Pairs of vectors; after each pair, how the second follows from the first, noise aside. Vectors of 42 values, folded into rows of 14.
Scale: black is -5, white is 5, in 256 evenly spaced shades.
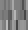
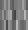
negated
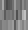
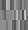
sign-scrambled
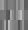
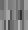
negated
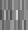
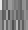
wrapped around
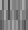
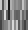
scaled up
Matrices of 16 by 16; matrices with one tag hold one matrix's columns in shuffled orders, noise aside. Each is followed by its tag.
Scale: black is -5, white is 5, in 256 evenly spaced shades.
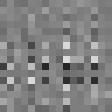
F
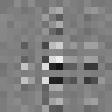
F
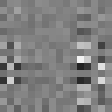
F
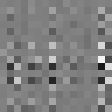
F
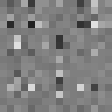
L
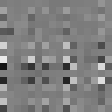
F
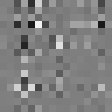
L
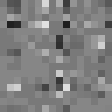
L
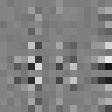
F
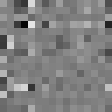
L
